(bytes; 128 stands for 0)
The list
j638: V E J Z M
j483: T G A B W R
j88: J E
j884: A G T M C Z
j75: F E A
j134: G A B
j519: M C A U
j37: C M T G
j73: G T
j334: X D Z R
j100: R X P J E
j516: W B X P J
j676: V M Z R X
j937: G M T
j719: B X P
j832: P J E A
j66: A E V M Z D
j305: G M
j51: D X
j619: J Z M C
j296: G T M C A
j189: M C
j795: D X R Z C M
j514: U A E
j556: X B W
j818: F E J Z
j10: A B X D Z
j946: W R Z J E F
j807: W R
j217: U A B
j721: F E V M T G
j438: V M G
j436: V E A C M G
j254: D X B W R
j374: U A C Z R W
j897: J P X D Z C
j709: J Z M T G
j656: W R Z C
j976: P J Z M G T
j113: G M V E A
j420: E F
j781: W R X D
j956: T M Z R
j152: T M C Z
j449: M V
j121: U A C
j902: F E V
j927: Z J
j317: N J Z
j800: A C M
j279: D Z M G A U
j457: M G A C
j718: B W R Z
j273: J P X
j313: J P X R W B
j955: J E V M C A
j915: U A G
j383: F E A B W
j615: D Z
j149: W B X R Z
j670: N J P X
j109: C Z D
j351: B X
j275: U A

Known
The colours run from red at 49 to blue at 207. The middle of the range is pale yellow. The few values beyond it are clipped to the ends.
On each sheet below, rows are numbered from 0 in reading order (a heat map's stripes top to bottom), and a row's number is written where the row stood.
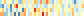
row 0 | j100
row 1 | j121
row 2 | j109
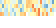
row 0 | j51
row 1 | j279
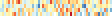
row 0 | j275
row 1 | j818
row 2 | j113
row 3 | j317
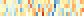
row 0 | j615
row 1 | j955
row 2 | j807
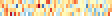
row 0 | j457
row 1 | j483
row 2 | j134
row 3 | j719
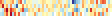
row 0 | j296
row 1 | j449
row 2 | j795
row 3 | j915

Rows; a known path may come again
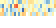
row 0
j100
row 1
j109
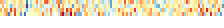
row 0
j955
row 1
j275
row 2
j436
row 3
j66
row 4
j915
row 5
j279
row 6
j134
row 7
j113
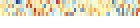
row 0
j795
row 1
j457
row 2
j976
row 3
j449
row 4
j781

